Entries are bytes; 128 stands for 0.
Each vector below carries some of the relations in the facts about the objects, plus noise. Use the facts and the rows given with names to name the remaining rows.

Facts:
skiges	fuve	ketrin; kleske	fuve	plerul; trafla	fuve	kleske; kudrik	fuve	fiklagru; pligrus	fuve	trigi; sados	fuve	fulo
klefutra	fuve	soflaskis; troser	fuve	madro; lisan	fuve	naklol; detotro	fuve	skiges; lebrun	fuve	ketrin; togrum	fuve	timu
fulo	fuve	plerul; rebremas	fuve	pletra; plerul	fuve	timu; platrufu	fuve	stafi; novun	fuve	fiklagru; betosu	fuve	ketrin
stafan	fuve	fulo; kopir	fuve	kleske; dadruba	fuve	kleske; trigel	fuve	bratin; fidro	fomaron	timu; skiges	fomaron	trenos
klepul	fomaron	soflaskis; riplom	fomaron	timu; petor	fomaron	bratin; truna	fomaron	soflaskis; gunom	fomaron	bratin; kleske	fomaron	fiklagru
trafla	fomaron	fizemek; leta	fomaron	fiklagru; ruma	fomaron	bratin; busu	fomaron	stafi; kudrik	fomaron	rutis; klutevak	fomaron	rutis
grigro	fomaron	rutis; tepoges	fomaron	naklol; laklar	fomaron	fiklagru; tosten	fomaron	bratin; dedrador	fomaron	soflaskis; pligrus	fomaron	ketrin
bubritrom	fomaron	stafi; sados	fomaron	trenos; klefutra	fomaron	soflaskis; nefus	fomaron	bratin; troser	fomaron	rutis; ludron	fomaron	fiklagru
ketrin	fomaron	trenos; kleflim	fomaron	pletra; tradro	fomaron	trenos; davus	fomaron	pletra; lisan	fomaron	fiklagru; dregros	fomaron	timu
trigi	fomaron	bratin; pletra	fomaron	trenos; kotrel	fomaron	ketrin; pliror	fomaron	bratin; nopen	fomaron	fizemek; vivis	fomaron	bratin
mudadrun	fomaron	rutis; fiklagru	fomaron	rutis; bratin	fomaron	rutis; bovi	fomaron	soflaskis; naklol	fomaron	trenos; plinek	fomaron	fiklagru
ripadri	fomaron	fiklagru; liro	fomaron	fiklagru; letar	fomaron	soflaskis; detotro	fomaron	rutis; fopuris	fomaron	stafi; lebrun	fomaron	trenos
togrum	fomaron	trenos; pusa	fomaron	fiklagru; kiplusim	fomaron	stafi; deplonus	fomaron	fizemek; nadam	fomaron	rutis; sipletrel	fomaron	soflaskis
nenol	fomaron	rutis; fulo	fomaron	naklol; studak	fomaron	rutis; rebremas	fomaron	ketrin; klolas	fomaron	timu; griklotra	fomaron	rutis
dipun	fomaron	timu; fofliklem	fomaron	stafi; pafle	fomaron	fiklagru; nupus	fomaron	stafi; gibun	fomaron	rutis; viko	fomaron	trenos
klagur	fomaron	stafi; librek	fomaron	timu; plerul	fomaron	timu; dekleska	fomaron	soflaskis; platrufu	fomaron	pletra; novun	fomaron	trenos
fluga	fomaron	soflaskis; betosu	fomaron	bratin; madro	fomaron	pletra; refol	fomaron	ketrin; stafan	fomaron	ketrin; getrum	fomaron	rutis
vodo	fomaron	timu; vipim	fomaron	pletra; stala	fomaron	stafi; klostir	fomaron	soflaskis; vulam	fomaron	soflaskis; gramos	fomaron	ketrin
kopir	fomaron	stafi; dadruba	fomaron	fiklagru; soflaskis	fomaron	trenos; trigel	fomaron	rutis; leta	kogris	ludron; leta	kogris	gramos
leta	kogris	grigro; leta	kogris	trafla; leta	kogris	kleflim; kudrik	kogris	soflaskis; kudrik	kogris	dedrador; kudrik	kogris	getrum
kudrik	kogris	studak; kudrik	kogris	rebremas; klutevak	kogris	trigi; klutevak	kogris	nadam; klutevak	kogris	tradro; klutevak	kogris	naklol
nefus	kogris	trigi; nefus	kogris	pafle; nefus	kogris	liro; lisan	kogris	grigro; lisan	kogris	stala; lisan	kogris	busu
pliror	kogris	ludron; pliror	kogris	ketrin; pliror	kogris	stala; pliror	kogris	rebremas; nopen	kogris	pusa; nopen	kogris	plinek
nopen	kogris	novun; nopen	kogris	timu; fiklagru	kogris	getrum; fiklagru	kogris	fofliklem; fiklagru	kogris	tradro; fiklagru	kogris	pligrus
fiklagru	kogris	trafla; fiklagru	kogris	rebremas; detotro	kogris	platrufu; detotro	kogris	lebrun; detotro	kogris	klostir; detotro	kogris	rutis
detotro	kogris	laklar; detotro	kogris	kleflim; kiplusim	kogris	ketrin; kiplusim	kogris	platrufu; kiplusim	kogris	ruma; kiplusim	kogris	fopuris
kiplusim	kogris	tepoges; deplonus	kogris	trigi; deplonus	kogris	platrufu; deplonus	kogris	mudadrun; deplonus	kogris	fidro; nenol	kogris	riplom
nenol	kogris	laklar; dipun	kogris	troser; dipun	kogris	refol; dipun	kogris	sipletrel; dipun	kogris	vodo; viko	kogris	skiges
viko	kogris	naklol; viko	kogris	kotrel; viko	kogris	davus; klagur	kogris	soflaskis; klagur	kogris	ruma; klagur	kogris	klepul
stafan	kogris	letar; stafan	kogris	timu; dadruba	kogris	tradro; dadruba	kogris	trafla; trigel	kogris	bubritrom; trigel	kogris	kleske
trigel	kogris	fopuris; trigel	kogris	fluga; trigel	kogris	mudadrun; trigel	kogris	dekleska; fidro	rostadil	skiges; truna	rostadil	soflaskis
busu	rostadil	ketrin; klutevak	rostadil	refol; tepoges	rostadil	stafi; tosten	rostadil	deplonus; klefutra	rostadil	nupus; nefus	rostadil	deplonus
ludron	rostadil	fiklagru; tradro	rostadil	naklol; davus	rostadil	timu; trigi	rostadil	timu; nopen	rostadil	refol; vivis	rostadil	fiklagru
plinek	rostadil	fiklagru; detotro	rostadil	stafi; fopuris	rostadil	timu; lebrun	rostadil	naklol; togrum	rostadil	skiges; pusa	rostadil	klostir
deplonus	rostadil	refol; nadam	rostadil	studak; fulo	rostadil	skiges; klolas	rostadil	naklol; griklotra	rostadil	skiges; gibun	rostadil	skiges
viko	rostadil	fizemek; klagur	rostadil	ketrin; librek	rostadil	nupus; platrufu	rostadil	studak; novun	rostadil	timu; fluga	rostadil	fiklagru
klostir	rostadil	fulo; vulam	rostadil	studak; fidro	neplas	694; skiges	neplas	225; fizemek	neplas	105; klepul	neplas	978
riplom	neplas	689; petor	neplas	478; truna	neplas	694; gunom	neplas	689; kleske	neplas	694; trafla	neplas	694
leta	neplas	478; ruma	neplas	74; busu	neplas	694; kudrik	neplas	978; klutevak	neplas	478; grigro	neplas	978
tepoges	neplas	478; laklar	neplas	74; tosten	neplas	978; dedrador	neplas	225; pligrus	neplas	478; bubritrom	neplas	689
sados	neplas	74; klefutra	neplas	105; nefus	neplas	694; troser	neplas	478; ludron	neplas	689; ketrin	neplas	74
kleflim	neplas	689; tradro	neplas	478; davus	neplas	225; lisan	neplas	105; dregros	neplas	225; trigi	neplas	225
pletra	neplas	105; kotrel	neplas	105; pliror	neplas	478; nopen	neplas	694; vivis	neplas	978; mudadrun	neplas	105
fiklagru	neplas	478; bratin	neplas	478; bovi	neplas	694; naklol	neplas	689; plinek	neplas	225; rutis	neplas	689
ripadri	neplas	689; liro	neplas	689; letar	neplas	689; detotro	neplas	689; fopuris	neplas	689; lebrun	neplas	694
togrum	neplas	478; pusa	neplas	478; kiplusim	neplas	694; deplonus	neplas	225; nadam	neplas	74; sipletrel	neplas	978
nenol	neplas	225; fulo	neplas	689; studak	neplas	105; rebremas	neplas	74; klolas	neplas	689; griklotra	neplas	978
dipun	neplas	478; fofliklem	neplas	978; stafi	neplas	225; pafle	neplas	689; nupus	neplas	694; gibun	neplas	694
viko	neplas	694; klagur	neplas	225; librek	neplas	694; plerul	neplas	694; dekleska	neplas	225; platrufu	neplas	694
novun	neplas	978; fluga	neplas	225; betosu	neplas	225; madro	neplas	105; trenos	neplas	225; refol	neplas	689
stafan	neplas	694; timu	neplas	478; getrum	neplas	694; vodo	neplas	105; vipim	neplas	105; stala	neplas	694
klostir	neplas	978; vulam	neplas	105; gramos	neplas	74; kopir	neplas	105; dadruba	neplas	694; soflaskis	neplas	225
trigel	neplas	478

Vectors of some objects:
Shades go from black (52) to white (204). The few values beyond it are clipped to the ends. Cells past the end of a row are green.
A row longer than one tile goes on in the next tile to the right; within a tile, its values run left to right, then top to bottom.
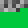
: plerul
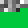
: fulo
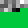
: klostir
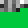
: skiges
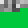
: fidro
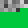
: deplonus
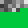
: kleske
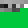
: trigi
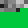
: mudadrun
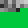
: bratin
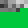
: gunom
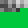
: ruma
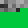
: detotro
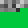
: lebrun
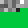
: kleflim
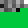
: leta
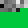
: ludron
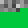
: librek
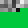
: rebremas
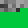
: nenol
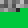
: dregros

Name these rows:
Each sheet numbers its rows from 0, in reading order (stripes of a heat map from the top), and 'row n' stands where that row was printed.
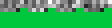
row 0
stafi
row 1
refol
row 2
platrufu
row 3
pliror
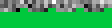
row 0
fofliklem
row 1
pusa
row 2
nopen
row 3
betosu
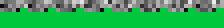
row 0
kudrik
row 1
studak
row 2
petor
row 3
kopir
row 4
viko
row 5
laklar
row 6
sados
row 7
plinek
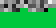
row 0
fopuris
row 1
tradro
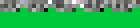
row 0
trafla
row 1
letar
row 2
tosten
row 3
dipun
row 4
kiplusim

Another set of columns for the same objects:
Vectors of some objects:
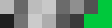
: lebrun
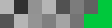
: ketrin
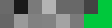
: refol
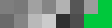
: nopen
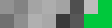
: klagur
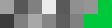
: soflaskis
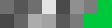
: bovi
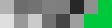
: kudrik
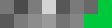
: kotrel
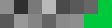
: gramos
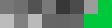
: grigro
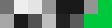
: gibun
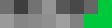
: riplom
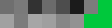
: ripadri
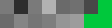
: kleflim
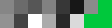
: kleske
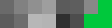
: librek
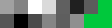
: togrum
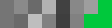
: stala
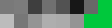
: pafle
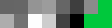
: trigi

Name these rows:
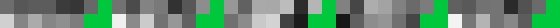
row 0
rutis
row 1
ruma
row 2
deplonus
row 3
tepoges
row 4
gunom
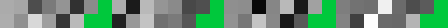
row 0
lisan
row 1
novun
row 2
fiklagru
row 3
plerul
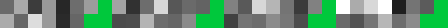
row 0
getrum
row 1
pligrus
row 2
klostir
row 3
skiges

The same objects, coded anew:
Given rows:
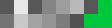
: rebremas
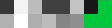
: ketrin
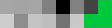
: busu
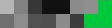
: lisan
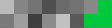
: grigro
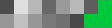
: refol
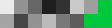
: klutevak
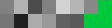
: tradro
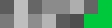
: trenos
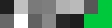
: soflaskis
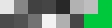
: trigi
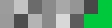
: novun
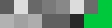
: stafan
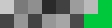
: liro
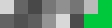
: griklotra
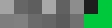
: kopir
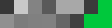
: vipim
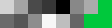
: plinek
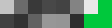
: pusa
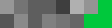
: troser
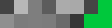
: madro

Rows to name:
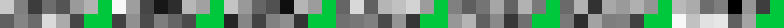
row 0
nadam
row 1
dadruba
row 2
kleske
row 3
fulo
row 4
timu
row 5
togrum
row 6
klagur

